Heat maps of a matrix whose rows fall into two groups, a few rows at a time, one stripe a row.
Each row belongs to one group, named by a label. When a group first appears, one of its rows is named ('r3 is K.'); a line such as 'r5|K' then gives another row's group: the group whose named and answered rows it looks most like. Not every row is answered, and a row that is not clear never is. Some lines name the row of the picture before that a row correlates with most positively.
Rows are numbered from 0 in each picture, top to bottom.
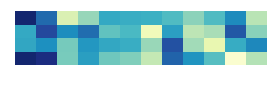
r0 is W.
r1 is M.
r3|W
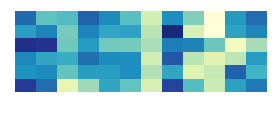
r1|M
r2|W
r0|M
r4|M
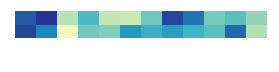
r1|W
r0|W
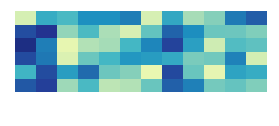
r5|W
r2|W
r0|M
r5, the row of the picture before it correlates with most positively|0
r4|M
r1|W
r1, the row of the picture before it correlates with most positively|0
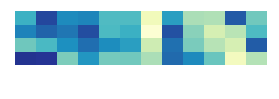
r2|M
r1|M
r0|M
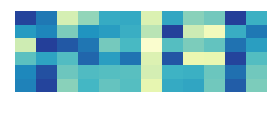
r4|W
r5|W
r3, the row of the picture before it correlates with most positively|0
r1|M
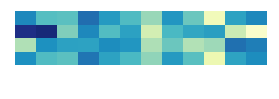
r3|M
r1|W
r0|M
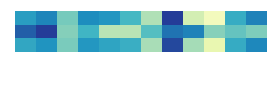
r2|M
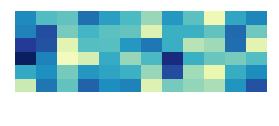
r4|M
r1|W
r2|W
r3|W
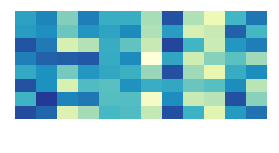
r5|W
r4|M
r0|M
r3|M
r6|M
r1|M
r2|W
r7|W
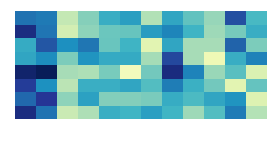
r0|W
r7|W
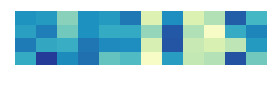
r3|M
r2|M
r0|M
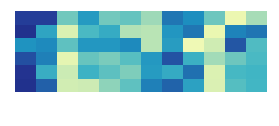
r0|W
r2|M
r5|W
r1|W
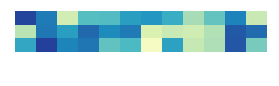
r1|M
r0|W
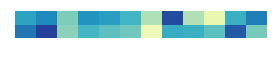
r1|W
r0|M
